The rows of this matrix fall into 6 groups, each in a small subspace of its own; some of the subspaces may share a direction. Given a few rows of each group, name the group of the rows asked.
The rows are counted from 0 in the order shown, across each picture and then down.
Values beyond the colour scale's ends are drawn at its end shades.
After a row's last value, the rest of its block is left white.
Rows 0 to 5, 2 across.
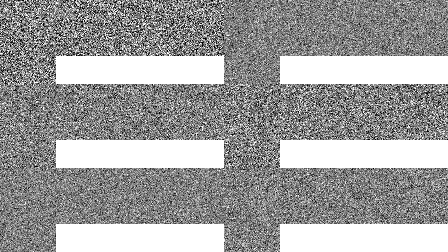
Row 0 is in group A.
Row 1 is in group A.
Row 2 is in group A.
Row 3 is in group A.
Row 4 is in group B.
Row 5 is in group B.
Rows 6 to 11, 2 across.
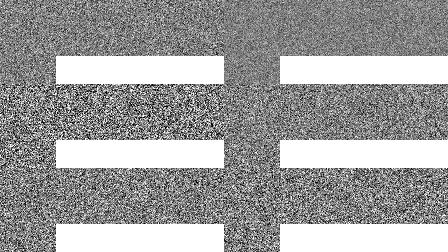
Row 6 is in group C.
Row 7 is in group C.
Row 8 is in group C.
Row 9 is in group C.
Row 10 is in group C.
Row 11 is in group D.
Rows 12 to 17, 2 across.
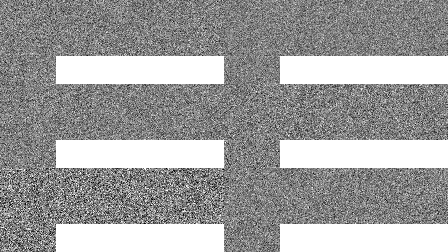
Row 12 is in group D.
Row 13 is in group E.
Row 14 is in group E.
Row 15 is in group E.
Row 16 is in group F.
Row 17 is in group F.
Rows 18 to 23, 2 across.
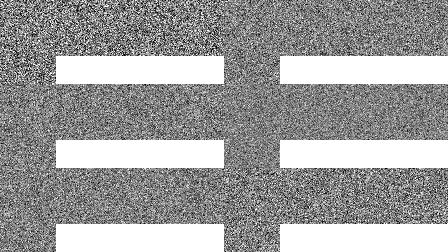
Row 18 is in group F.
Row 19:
F
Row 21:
B
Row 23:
F
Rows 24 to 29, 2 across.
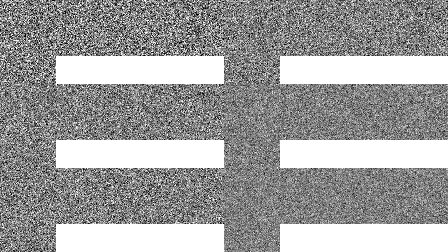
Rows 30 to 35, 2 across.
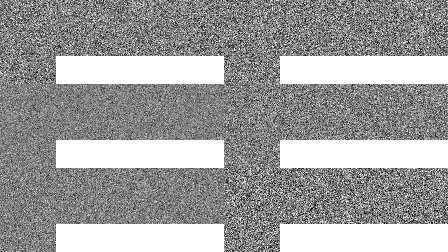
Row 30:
D
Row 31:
B
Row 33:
E
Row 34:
C
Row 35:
F
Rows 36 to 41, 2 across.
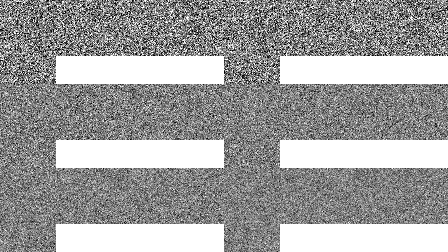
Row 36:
E
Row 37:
B
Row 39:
C
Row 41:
D
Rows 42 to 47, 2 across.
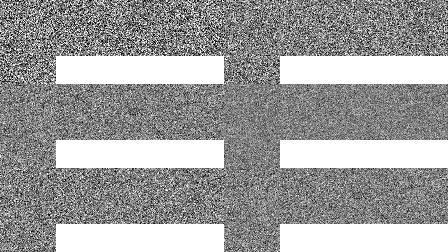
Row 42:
D
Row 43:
E
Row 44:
B
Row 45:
B
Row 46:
E
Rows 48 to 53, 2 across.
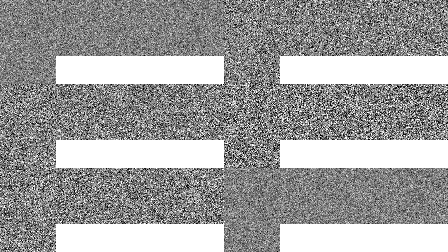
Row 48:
B
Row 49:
C
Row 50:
D
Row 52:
B
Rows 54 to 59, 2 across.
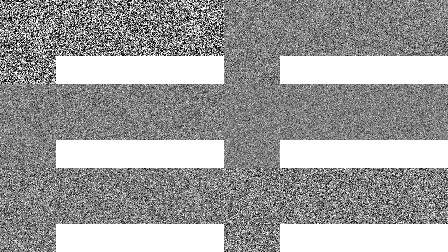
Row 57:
B
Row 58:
E
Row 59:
E
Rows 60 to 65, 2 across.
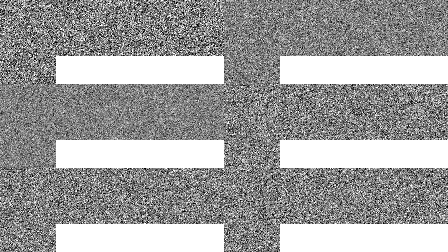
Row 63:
B
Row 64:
F
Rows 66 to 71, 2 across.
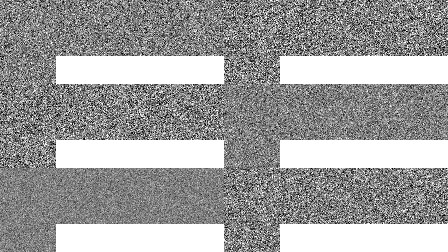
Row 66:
E
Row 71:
D
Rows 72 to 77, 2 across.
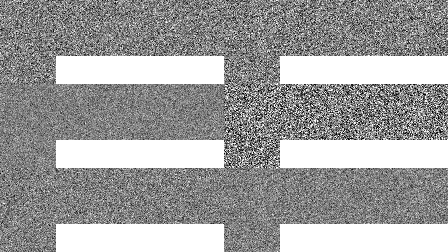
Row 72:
E
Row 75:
F
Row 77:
E
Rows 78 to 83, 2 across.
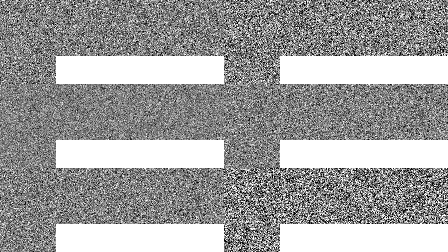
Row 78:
C
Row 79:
A
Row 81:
B
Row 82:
B
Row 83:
D
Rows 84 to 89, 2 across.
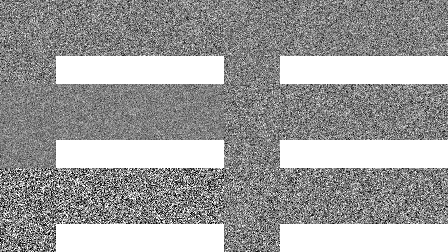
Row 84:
F
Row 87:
D
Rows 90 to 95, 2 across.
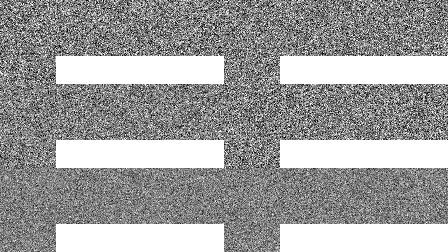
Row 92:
D
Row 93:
F
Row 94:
A
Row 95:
D
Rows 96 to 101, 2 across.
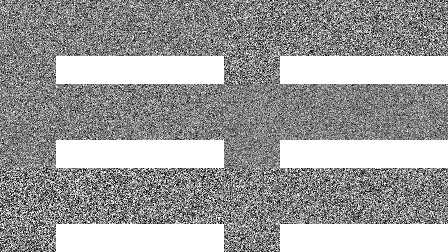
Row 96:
C
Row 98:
A
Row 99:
D
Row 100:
A
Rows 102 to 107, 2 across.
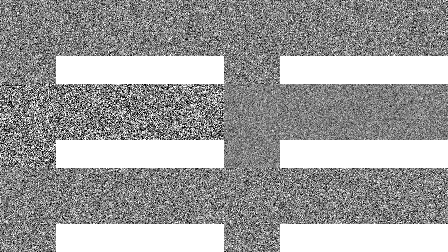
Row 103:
A
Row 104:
F
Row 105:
E
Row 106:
E
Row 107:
E
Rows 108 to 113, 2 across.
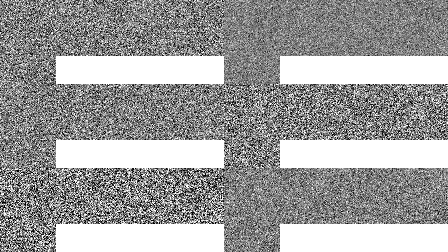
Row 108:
D
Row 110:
E
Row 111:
A
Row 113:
F
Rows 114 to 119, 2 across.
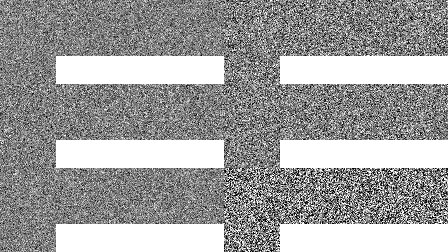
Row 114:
C
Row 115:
F
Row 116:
E
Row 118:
A
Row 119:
C
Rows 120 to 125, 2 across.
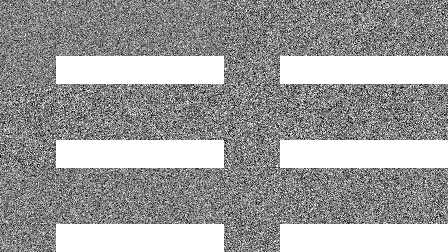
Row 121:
C
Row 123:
E
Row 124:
E
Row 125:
F
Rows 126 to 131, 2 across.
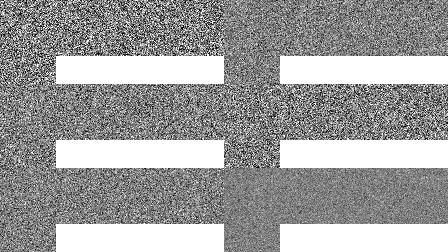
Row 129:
C
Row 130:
B
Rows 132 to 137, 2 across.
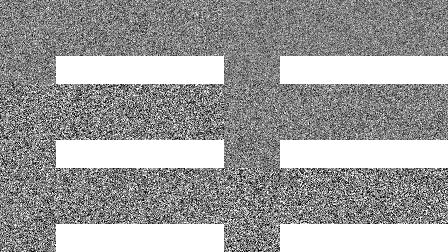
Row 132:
C
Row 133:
D
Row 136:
C
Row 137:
A
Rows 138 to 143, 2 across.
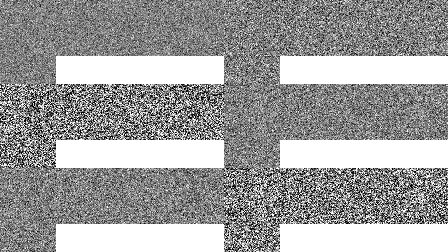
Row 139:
E
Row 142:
C
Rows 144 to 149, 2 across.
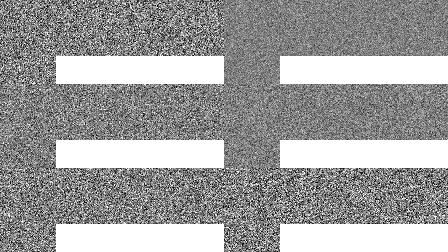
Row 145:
A
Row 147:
C
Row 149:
E
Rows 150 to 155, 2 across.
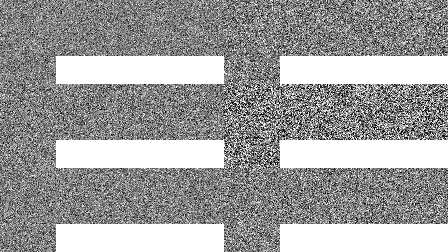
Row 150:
C
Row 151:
D
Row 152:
F
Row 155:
F
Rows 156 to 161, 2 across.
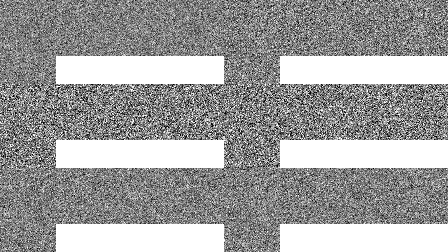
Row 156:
F
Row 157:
F
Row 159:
E
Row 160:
B
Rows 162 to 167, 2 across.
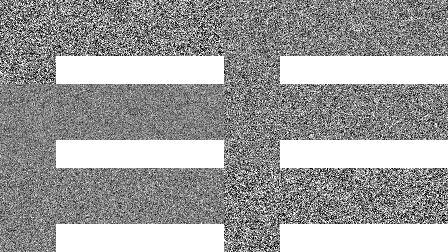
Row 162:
D
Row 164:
B
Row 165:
C
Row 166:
C
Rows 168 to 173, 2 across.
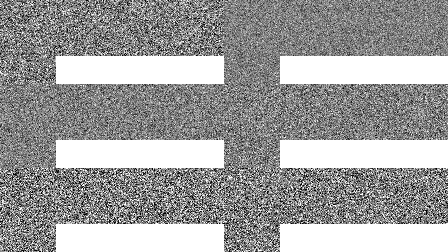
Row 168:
D
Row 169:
F
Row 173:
A
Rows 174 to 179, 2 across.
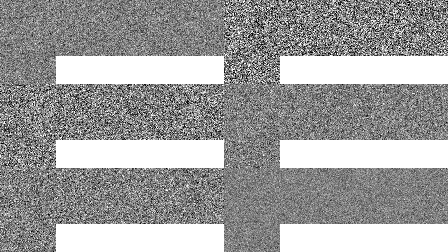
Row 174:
C
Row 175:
A
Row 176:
B
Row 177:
C
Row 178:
E
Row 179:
D
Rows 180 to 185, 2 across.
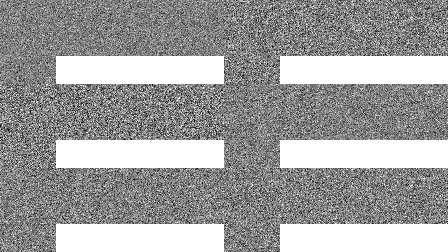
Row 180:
C
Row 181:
B
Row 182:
A
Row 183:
E
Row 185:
A
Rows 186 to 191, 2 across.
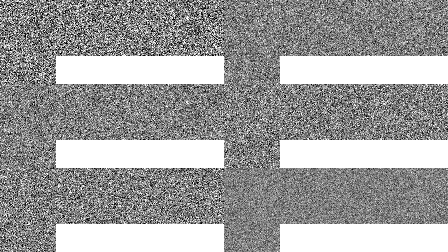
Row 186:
F
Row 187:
D
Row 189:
C
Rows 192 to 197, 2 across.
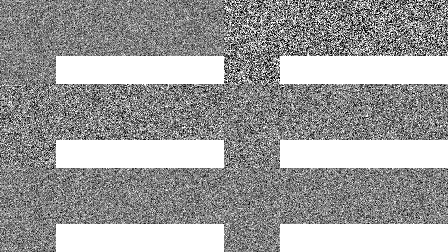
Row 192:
B
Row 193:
C
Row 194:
F
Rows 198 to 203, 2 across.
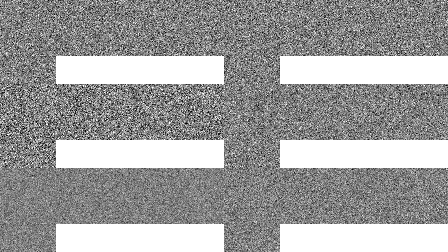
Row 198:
E
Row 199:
B
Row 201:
A
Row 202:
E
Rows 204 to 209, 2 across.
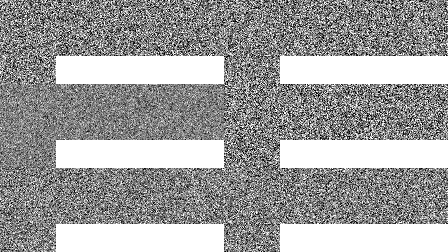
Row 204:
B
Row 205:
E
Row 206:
C
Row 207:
F
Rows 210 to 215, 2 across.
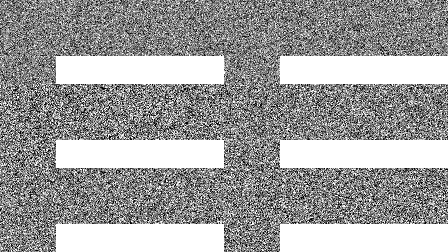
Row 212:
A
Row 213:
C
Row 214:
A
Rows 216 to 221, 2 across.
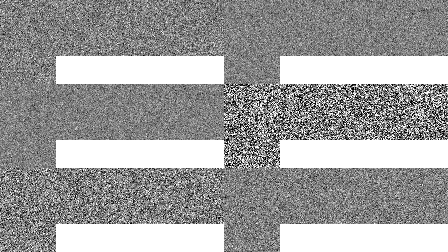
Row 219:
A
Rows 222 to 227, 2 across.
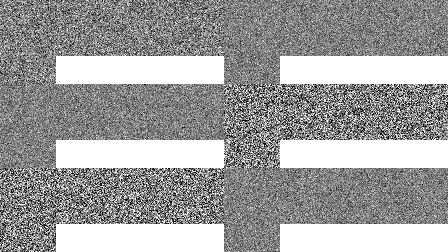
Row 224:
F
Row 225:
B
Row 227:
E
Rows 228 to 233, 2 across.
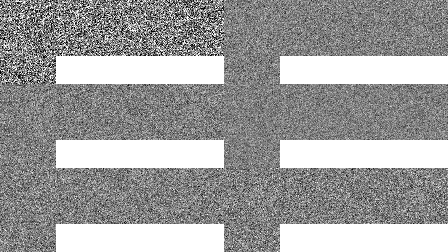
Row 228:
B
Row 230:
B
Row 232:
D
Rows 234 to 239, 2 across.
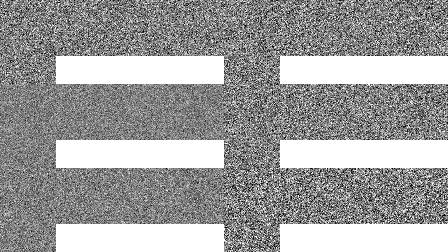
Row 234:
C
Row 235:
E
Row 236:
D
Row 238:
E
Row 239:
D
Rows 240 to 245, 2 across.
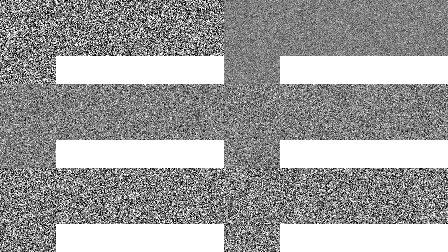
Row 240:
A
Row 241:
E
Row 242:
B
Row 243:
D
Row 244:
B
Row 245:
E
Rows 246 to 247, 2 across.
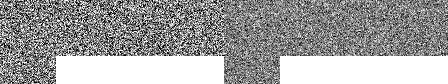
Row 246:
A
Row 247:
A
